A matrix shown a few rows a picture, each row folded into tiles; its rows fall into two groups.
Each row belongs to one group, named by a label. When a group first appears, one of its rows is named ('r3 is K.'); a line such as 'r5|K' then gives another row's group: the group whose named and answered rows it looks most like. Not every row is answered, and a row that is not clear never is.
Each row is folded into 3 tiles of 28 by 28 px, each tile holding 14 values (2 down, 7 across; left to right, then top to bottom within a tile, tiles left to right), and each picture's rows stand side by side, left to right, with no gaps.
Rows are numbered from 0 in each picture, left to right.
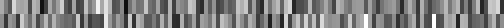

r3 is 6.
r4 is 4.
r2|6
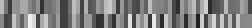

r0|4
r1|6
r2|6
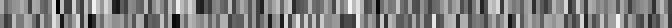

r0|4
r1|4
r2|4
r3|6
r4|4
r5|6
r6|4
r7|4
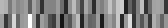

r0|4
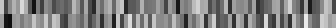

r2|6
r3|6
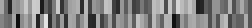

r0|6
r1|6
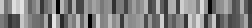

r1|4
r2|4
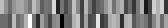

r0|4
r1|6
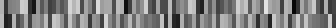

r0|6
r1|4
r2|6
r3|4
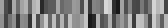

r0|6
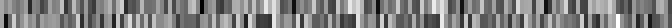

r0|4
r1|6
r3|4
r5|4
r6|4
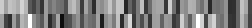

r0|4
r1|6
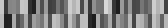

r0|6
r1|6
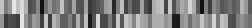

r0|4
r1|6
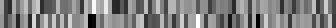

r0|6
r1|4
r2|4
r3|4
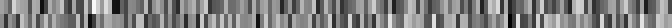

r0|4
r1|4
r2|6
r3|4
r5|6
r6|6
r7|6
